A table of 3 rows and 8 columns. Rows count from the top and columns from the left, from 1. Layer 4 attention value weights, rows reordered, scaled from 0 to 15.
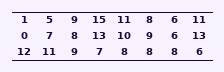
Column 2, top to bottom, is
5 7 11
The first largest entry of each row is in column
4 4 1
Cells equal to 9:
3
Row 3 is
12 11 9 7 8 8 8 6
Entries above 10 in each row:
3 2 2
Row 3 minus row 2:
12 4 1 -6 -2 -1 2 -7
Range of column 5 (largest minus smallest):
3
